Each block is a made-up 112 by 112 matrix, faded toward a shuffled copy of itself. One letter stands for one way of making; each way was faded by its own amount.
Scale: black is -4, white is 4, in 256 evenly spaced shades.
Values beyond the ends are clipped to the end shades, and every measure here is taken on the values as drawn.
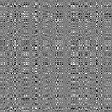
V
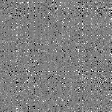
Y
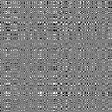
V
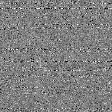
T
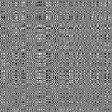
V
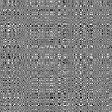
V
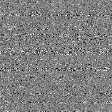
T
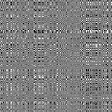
V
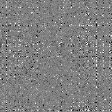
Y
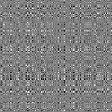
V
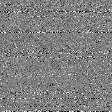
T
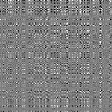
V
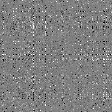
Y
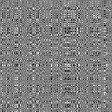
V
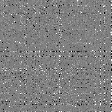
Y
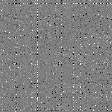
Y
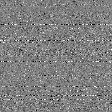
T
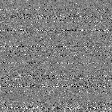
T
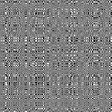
V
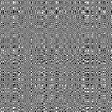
V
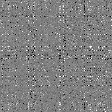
Y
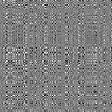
V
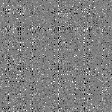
Y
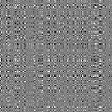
V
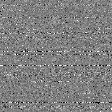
T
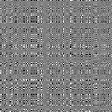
V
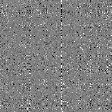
Y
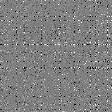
Y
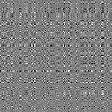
V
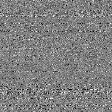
T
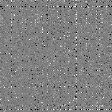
Y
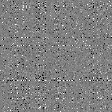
Y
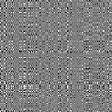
V
